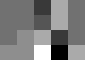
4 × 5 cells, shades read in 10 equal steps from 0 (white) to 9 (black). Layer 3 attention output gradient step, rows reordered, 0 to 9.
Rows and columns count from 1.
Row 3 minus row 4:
1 0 3 -2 2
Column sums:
19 18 16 22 18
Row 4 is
4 4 0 9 3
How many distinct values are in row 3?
4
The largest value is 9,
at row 4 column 4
